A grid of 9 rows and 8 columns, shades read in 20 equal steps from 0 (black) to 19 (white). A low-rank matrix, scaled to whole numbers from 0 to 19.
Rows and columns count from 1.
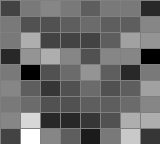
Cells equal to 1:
0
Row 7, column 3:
6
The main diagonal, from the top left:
5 6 5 10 11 6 8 13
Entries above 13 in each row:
0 0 0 0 0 0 0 1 2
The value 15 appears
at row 9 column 7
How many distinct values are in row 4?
6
